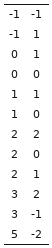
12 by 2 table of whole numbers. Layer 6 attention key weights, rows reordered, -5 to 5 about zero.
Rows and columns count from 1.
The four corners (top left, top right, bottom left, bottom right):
-1 -1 5 -2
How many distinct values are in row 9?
2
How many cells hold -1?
4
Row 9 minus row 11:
-1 2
